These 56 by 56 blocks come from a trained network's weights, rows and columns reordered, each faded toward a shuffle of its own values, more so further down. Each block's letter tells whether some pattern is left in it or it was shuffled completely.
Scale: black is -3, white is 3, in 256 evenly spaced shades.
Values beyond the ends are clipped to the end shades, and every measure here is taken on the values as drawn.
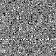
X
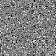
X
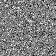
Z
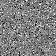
Z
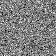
Z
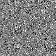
X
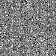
X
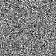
X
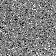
Z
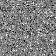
X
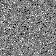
Z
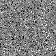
Z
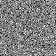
Z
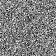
Z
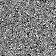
Z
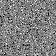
Z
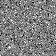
Z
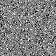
Z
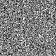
X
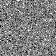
Z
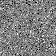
Z
